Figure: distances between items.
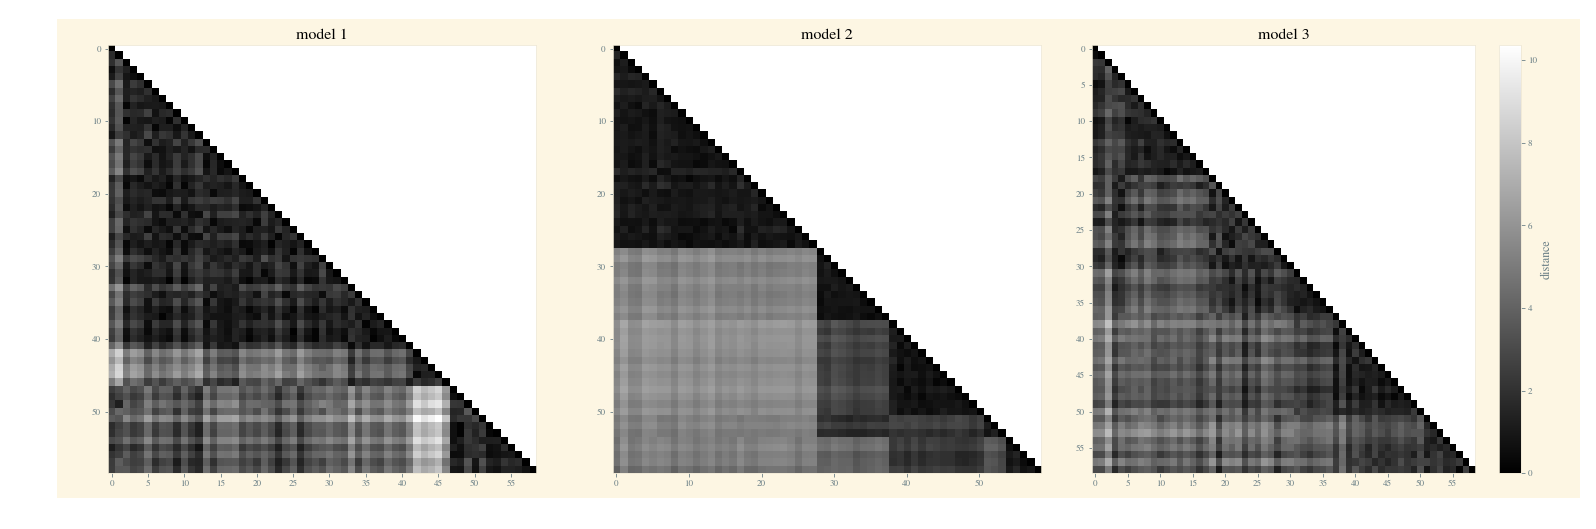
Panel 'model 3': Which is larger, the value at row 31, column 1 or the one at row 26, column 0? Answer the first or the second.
the first
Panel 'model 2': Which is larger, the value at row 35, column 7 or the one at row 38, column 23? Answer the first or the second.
the second
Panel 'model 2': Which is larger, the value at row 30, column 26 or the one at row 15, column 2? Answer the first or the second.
the first
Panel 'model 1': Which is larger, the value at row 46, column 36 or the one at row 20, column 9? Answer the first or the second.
the first
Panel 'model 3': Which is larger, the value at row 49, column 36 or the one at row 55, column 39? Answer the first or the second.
the first
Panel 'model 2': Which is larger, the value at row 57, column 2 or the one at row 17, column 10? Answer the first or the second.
the first
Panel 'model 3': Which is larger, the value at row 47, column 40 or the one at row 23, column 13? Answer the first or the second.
the second
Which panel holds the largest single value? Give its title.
model 1
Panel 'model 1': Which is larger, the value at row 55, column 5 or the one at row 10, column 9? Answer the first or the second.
the first
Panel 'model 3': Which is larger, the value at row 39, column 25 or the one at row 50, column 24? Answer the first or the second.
the second
